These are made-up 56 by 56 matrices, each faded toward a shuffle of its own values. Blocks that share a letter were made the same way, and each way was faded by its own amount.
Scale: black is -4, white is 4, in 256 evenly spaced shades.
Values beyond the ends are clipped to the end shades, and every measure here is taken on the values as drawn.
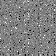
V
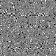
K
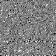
K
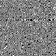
K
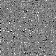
V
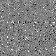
V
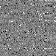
K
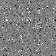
V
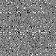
K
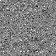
K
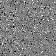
V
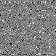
K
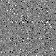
K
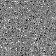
K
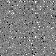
V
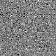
K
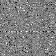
K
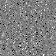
V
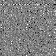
K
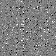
V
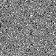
K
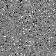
V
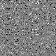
K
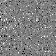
V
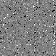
V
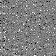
V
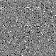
K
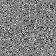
K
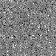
K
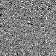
K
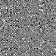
K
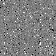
V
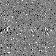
V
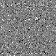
K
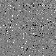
V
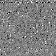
K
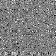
K
